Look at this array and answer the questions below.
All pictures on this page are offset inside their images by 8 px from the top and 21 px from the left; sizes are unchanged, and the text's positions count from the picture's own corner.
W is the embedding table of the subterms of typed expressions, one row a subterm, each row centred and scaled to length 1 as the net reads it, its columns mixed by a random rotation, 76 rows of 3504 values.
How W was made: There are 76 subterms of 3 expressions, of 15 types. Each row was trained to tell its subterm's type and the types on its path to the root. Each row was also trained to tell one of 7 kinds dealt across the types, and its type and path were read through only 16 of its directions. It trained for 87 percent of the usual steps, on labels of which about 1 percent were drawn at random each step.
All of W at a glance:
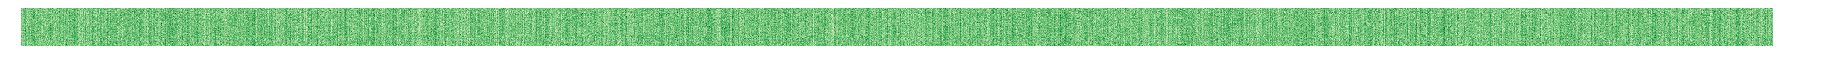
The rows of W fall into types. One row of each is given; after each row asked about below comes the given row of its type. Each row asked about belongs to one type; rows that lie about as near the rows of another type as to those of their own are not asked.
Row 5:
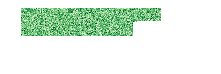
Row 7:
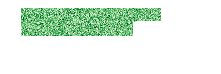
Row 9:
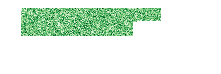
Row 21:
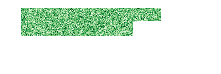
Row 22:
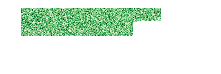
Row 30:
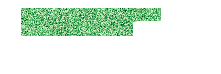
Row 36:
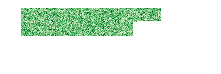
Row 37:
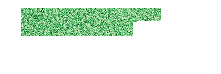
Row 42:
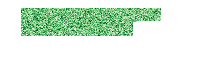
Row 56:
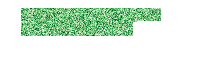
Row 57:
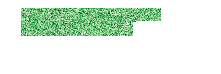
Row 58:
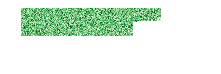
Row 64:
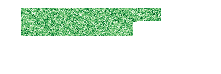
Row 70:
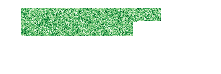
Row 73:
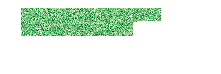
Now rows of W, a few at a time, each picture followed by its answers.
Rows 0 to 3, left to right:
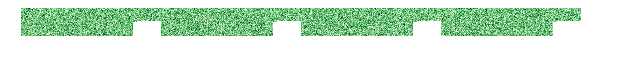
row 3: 7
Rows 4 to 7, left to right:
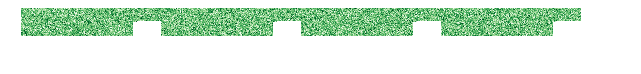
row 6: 56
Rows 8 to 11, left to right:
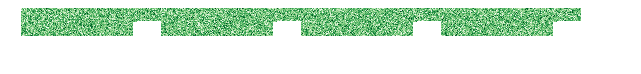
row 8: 5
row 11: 7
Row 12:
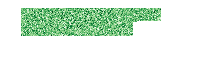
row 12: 58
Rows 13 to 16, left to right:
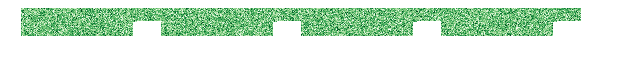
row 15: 58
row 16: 36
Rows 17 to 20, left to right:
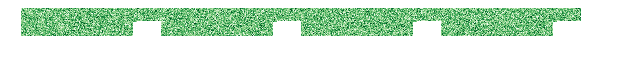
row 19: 21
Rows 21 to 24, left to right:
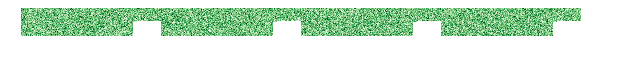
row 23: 70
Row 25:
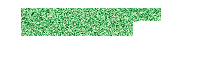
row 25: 30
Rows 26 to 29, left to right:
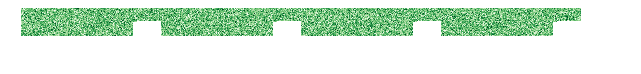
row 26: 5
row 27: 58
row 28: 5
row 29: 22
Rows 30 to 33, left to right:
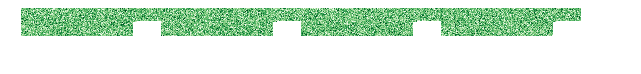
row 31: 73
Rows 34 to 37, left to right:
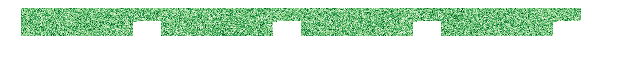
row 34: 22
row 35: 73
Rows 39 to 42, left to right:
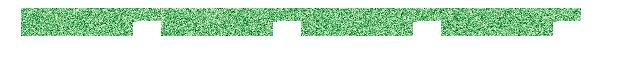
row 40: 9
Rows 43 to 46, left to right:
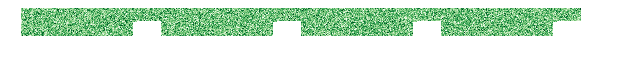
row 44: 36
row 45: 21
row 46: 30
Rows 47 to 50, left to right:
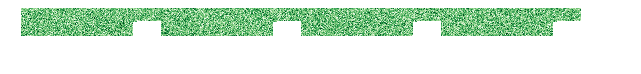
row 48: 64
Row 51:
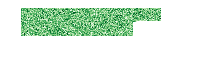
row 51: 56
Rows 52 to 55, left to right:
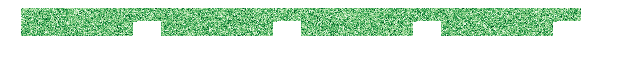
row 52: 70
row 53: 9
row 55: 42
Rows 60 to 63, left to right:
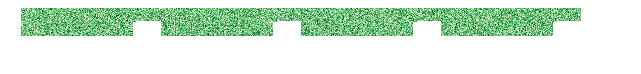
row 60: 56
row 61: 36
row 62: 64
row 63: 36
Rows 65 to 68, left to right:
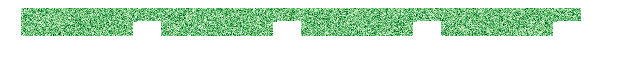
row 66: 58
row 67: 70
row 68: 7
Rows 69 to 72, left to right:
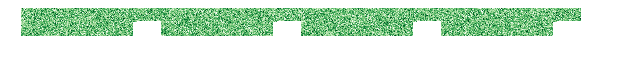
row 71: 9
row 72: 70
